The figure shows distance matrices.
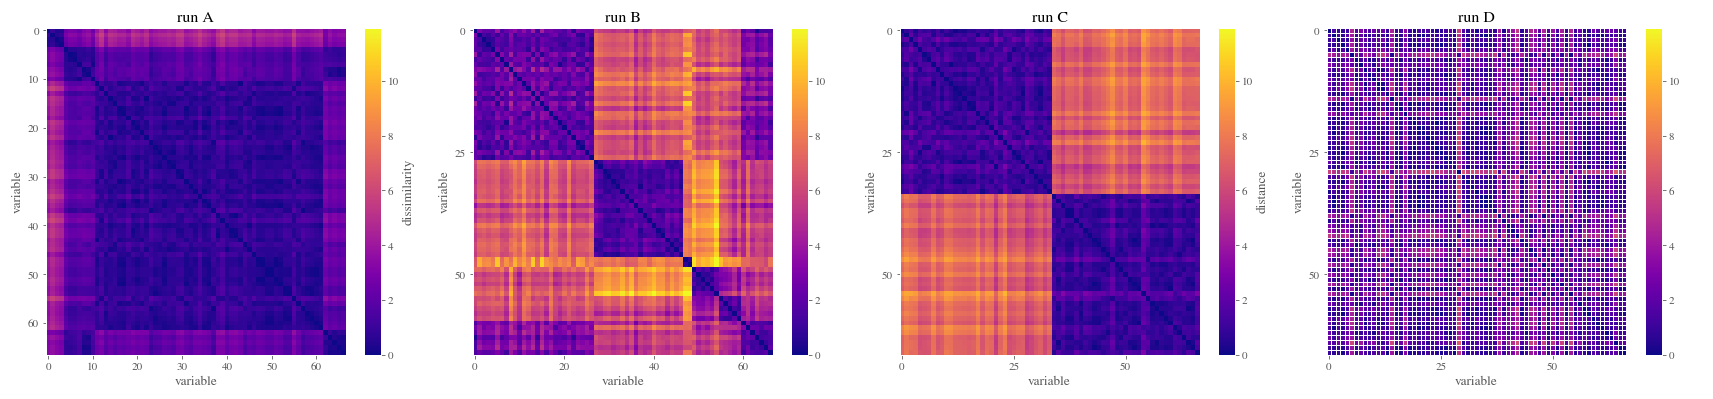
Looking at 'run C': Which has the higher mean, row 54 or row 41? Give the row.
54
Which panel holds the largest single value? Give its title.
run B
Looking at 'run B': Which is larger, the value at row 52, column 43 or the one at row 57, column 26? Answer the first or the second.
the first
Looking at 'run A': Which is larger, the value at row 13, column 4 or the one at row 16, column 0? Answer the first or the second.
the second
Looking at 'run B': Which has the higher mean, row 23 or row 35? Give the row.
35
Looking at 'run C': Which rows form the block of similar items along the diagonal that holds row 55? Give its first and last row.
34 to 66
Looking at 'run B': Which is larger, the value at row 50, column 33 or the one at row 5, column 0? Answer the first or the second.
the first
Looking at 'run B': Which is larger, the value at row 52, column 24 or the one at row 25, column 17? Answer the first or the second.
the first
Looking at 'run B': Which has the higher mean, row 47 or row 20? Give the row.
47
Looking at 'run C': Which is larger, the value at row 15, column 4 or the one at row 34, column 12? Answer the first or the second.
the second
